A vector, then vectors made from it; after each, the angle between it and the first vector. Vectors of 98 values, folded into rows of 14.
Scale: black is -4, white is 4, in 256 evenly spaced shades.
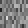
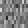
nearly opposite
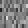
nearly parallel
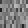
nearly parallel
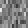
partly opposed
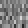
partly aligned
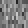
partly aligned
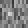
partly aligned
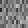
nearly parallel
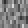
partly opposed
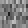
partly opposed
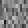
partly aligned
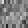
orthogonal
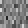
nearly opposite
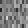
nearly parallel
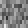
partly opposed
